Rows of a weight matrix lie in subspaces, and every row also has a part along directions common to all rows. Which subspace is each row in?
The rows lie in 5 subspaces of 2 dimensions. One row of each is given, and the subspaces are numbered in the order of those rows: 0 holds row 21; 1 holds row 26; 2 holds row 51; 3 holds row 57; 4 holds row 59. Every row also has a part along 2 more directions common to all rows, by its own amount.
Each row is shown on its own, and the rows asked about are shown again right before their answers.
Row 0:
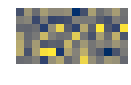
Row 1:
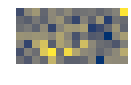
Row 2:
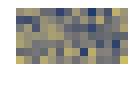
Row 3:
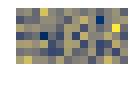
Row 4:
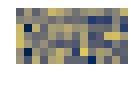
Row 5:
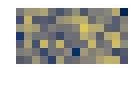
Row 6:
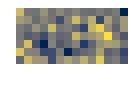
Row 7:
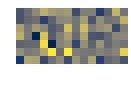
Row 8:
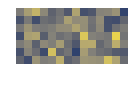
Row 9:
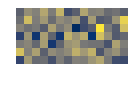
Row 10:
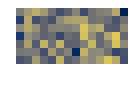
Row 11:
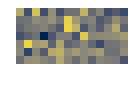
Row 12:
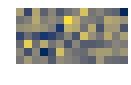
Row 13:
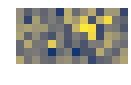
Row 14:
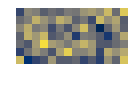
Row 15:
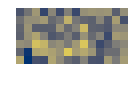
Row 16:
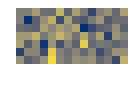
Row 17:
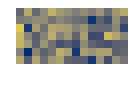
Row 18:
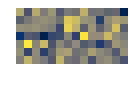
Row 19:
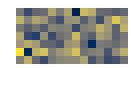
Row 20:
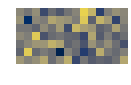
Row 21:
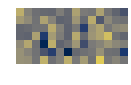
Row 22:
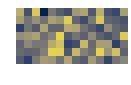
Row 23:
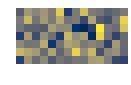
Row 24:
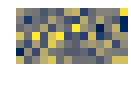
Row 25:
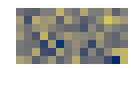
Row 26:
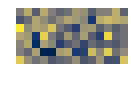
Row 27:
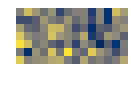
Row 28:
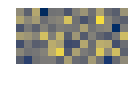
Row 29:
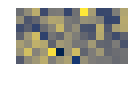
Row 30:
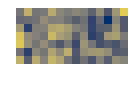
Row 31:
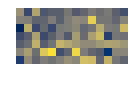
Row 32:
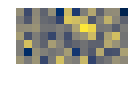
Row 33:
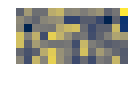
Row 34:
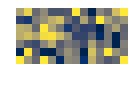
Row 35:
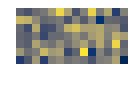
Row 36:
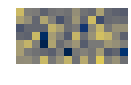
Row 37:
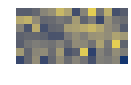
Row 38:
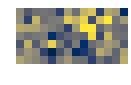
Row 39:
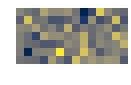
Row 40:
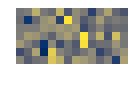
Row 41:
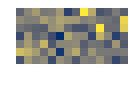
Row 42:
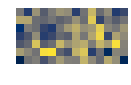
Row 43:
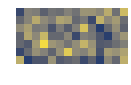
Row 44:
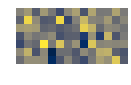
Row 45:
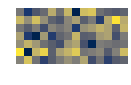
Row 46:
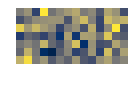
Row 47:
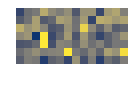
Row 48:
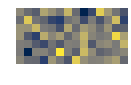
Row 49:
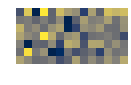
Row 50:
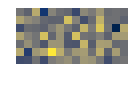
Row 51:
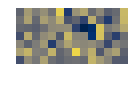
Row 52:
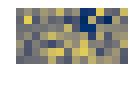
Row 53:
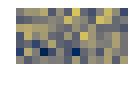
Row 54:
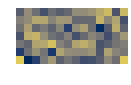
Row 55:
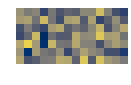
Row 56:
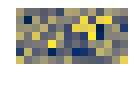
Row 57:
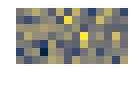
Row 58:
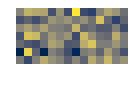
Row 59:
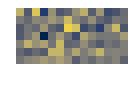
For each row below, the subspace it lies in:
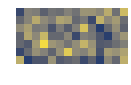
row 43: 0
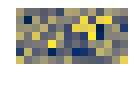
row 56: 2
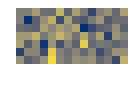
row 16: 3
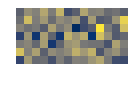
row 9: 2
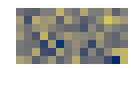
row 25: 3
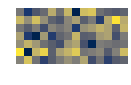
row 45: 3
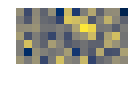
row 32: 2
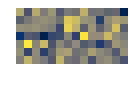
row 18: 4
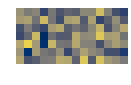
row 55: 0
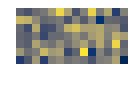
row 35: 1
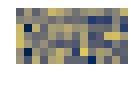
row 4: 1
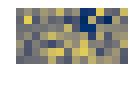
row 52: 2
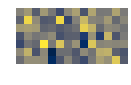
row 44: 3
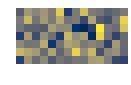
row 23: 2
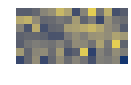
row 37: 1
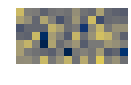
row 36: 0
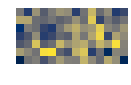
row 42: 1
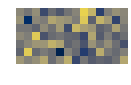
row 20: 2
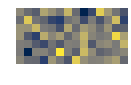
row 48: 2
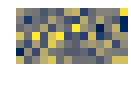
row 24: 2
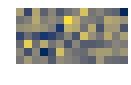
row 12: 4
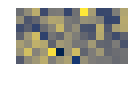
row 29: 2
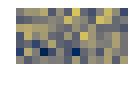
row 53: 3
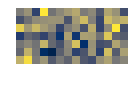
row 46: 4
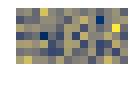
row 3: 4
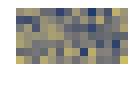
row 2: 1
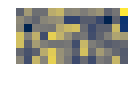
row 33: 1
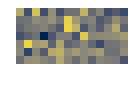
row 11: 4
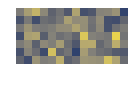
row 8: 3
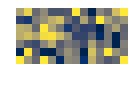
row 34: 1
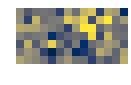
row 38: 2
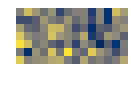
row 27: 1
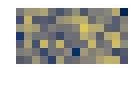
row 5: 3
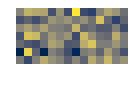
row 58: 3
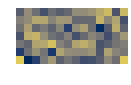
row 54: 0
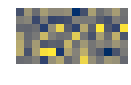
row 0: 4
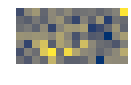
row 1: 0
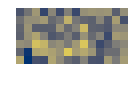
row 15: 0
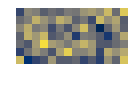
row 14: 0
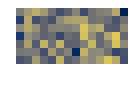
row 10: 3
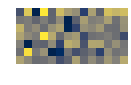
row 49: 4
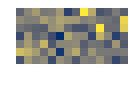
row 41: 2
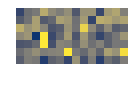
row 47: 0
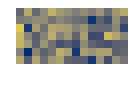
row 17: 1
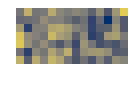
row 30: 1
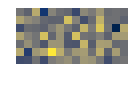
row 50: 4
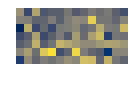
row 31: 1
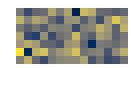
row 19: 3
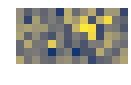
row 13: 2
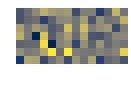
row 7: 0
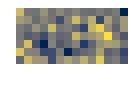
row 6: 0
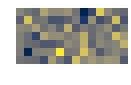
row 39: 2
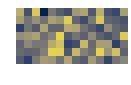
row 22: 4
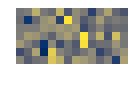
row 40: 3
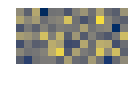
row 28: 4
